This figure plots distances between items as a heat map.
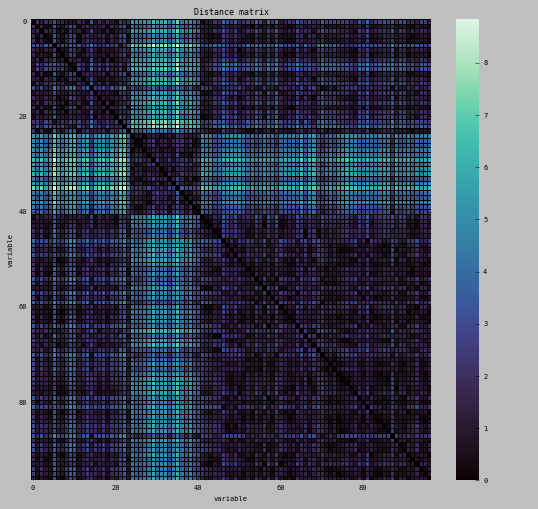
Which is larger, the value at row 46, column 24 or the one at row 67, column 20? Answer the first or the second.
the first
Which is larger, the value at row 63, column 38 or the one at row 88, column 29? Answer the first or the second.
the second
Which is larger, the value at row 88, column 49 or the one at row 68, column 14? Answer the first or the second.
the second
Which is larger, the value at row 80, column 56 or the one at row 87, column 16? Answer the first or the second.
the second
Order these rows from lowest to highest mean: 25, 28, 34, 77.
77, 25, 28, 34
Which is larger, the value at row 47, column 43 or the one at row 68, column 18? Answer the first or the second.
the first
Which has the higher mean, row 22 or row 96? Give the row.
22
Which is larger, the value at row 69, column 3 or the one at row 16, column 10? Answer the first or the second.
the second
